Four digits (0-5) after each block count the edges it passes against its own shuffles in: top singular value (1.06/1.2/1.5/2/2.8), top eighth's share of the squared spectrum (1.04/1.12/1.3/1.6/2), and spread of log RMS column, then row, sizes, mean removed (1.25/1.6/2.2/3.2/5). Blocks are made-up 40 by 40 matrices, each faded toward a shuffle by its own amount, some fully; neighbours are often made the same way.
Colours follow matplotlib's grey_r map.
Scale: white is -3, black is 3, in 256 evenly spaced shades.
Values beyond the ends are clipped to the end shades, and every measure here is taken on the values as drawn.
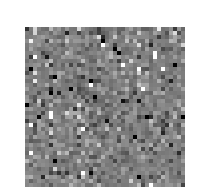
2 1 0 0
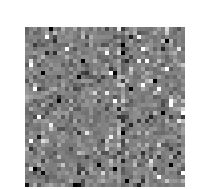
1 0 0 0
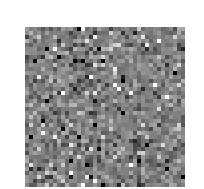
0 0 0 0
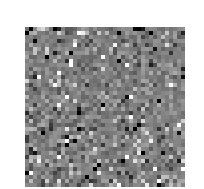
1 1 0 0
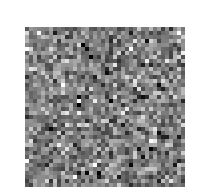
0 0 0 0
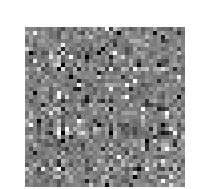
3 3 1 1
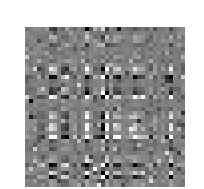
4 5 3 3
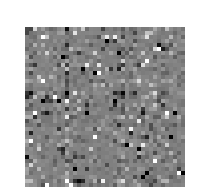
2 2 0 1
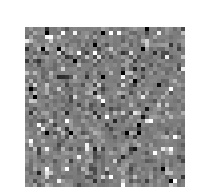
2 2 0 0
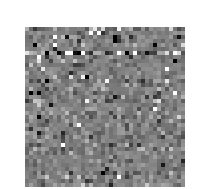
2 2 0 1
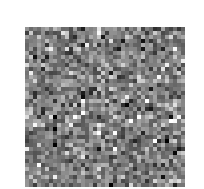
1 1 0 0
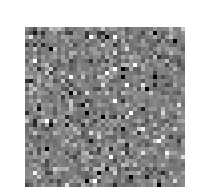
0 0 1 0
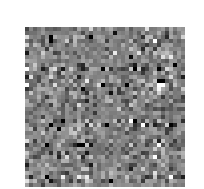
1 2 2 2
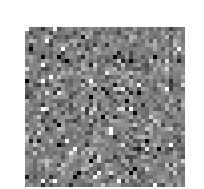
0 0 0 0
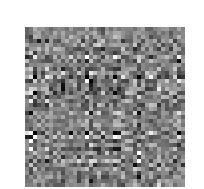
4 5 3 3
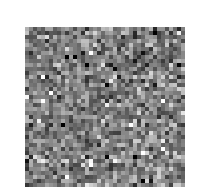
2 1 0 1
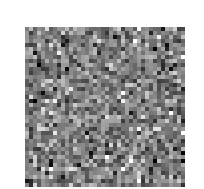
0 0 0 0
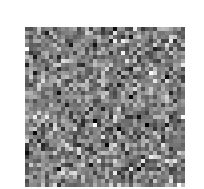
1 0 0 0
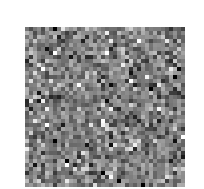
1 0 0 0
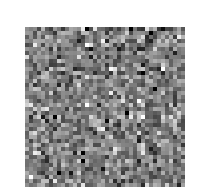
3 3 1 1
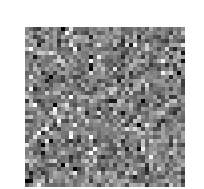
1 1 1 0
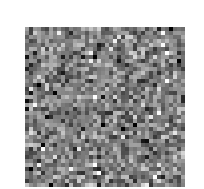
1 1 0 0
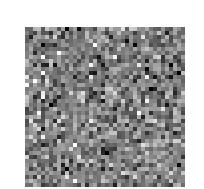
2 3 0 0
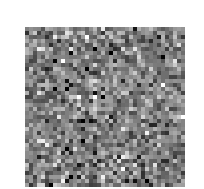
2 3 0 0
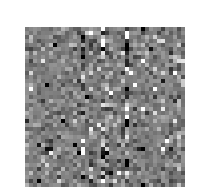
2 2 2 0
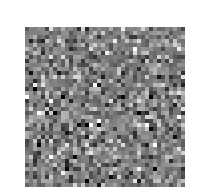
2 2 0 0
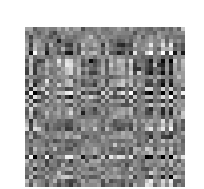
5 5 4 3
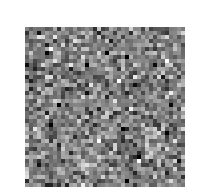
2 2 0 0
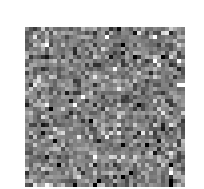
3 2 1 1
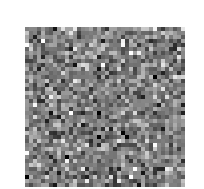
0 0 0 0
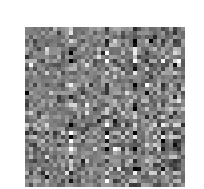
4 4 3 2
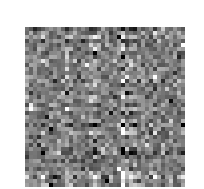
4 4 2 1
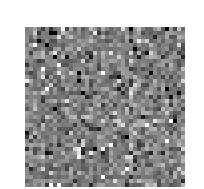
1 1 0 0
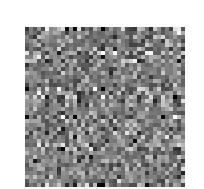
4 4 2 2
